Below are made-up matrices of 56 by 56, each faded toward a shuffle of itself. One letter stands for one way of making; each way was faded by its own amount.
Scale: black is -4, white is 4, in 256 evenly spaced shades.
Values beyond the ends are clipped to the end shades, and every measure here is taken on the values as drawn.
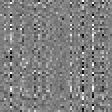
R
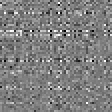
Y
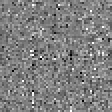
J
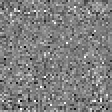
J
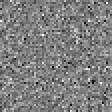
J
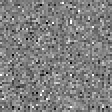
J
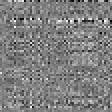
Y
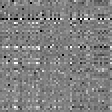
Y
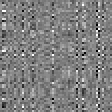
R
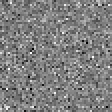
J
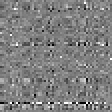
Y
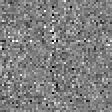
J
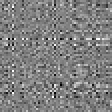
Y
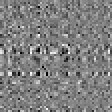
Y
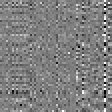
R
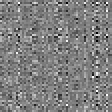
R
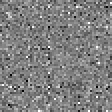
J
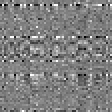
Y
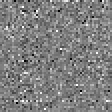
J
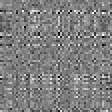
Y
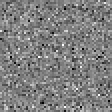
J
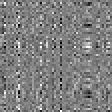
R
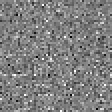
J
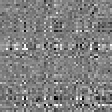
Y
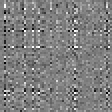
R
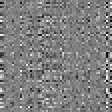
R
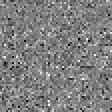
J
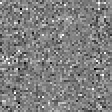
J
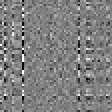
R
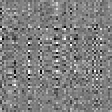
R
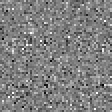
J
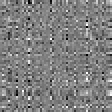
R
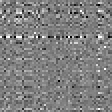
Y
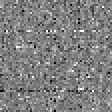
J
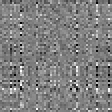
R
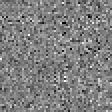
J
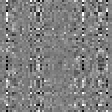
R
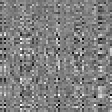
R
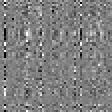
R
